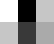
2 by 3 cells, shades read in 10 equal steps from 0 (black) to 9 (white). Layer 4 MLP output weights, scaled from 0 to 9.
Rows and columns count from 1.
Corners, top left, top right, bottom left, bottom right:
9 7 7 6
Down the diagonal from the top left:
9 2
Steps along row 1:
down up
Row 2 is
7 2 6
